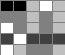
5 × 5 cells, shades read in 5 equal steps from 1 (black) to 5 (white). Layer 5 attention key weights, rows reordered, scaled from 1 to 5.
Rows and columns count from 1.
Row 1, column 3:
4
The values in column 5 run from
2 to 4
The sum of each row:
15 17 19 13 19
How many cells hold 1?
2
